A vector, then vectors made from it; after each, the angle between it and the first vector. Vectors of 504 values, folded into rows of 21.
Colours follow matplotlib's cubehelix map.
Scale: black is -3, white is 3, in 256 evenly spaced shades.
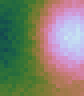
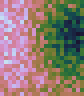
nearly opposite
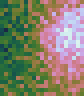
nearly parallel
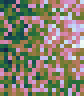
partly aligned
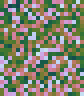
orthogonal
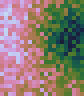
nearly opposite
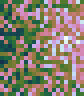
partly aligned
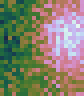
nearly parallel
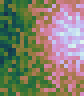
nearly parallel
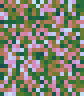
orthogonal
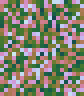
orthogonal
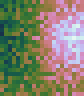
nearly parallel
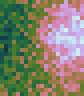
nearly parallel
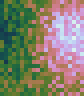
nearly parallel
